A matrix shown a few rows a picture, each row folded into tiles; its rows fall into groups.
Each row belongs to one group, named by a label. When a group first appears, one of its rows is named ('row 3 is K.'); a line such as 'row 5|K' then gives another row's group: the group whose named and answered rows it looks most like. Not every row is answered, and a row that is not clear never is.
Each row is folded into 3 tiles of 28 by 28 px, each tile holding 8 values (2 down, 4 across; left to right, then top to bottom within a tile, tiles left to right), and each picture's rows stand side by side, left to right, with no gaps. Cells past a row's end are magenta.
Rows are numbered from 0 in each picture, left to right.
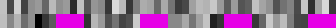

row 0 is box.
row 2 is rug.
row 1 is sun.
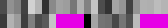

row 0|sun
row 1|sun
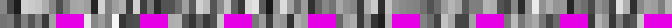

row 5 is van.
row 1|box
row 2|sun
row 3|van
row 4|sun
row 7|sun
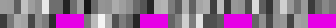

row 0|rug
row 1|rug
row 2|box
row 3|van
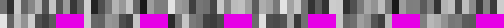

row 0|box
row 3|rug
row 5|rug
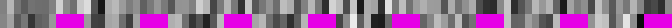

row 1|van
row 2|sun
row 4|box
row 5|rug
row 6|van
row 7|rug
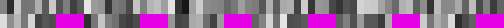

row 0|box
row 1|box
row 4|van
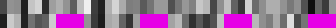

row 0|sun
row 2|sun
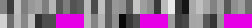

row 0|box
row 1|box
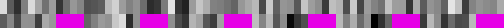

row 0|van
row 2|van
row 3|box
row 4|box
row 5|sun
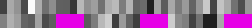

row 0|rug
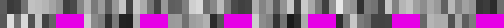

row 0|rug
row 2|rug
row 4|box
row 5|rug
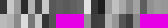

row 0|rug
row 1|van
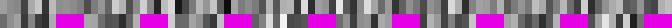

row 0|sun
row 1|sun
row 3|box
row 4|van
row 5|sun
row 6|sun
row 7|rug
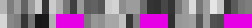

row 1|rug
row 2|rug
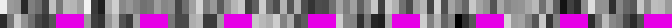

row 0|box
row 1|van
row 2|van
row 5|box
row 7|box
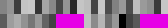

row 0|rug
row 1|box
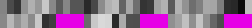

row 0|rug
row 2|rug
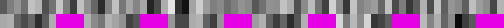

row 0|sun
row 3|sun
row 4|box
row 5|box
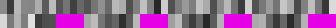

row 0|box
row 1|sun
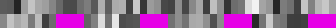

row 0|rug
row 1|box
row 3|box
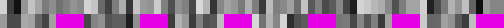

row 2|sun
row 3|box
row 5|van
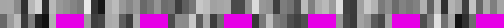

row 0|sun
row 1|van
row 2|rug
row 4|van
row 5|box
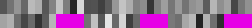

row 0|sun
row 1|rug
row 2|rug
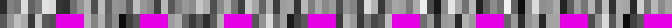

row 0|rug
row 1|box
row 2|sun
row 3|box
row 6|van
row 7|box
